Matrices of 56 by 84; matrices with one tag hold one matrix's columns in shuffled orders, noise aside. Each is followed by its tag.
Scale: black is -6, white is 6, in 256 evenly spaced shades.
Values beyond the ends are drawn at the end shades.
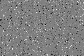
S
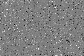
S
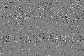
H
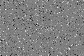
S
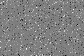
S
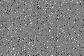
S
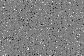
S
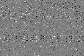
H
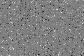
S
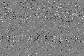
H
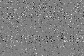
H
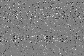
H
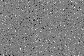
S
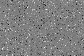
S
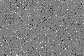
S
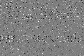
H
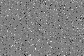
S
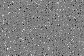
S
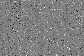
S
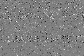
H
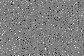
S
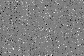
S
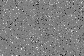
S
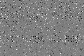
H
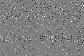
H
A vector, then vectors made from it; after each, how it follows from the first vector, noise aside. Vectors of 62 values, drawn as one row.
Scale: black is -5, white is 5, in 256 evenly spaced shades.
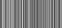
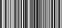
scaled up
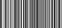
scaled up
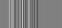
partly zeroed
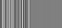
partly zeroed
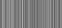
shrunk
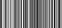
scaled up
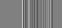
partly zeroed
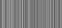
shrunk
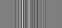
partly zeroed
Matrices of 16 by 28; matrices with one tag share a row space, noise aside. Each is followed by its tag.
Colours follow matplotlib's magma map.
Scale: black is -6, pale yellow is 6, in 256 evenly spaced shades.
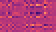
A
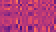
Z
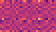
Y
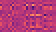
A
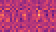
Y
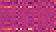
Z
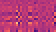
Z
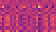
Y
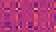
Z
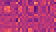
Z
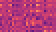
A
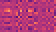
Z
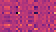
Z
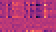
A
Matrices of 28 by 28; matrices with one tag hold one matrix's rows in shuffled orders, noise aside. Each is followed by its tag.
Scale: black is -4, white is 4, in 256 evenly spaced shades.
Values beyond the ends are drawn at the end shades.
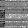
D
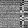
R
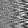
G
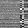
R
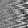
G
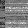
D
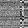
R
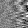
G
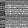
D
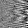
G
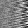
G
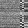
R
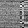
R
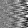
G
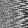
G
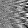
G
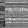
D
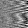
G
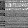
D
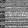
D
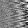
G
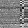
R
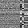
R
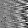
G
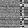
R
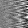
G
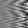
G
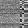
R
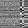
R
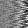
G
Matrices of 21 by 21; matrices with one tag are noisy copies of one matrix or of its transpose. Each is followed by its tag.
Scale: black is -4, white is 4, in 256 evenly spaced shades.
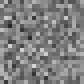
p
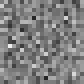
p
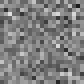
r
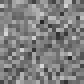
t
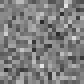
t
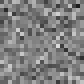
r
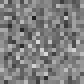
p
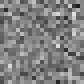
r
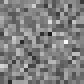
t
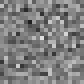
p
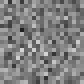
p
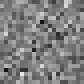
t
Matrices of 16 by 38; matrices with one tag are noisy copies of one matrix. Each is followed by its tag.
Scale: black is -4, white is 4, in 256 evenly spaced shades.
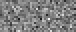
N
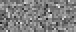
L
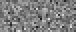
N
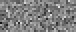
L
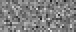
N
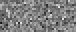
L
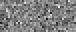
L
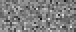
N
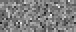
L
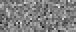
L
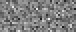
N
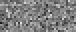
L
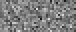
N
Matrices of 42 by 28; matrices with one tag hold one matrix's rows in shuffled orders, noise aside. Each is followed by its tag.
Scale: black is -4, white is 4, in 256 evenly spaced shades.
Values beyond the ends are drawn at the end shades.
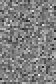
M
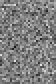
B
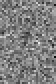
M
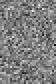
M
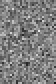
M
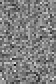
B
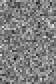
B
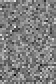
B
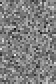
B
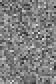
M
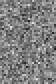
M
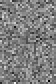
B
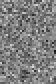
M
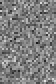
B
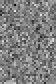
B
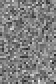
M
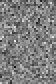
B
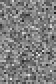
M
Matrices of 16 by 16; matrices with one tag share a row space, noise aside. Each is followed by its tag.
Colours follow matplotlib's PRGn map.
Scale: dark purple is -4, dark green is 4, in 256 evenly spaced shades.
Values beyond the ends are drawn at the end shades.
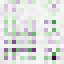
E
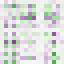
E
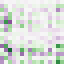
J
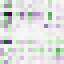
J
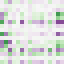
J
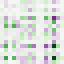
E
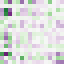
J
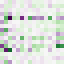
J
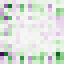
J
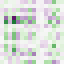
E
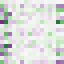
J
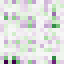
E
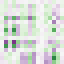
E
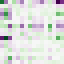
J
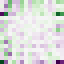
J
